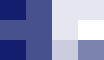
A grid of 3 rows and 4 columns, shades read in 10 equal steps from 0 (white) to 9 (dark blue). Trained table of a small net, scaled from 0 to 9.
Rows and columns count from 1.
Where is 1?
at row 1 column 3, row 1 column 4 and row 2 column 3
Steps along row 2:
same down down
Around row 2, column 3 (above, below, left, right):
1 2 7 0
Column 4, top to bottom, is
1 0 5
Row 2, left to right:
7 7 1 0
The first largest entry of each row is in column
1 1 1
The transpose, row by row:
9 7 9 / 7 7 7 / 1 1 2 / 1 0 5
